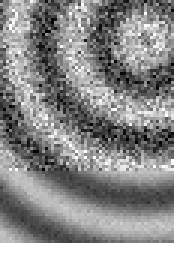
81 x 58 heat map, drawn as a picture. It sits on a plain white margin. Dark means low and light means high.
Rings spread out from the top right. No overall slope runs across the table. The halves do not mirror each other. The bottom part is calmer, past a seam about 70% of the way down.
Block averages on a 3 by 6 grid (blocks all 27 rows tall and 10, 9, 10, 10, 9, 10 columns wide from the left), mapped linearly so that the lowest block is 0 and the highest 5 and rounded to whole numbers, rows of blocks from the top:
505133
232322
322333
